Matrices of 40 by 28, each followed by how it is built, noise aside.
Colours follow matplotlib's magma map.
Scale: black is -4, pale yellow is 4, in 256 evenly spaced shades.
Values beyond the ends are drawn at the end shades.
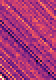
Toeplitz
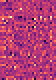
low rank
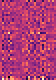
low rank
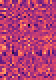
low rank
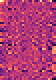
low rank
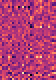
low rank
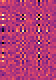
low rank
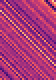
Toeplitz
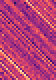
Toeplitz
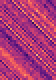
Toeplitz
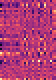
low rank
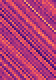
Toeplitz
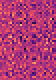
low rank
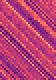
Toeplitz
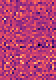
low rank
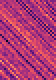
Toeplitz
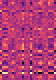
low rank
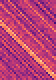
Toeplitz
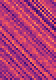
Toeplitz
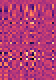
low rank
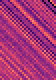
Toeplitz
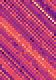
Toeplitz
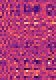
low rank
